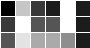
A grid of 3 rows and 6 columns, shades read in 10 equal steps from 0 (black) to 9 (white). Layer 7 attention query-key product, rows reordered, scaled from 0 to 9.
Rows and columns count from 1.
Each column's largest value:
3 9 6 6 9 1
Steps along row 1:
up down down up down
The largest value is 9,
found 3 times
